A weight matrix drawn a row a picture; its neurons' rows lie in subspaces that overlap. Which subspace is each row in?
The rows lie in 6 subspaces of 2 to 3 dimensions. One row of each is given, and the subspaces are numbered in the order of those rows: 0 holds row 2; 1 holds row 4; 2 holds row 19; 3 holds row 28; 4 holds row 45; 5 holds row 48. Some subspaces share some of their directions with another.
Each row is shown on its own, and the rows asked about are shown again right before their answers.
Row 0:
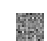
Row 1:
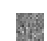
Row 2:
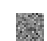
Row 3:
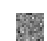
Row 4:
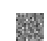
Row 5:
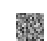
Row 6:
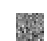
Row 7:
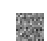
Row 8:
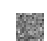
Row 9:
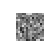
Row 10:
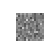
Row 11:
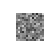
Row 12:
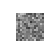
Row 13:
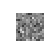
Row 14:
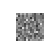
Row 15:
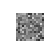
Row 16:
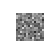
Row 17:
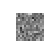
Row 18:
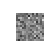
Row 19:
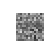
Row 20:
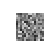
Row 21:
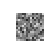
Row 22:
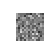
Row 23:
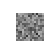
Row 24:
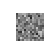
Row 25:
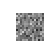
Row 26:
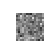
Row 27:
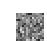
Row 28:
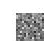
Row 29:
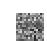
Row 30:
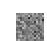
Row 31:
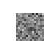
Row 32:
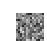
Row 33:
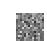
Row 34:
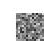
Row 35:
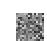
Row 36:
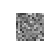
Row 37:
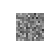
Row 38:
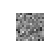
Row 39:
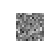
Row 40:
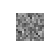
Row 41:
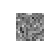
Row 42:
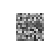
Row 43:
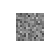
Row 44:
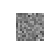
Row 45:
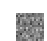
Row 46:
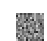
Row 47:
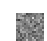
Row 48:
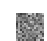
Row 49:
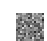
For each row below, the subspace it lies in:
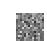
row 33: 3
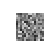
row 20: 3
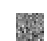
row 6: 5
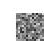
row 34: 0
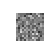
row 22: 0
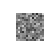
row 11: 0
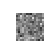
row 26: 4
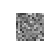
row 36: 5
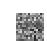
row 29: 2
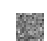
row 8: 4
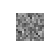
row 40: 0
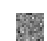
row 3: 4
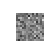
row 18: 3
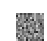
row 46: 1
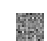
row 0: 2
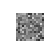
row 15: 3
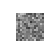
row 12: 5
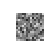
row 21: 0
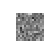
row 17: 1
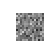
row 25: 4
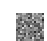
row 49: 3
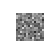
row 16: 3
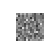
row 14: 1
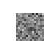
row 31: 0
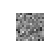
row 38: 4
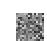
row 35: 3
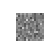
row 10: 1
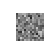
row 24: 0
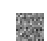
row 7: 4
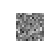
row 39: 4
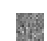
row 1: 5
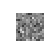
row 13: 2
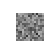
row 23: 0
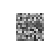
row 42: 2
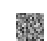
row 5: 1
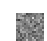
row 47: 5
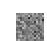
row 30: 3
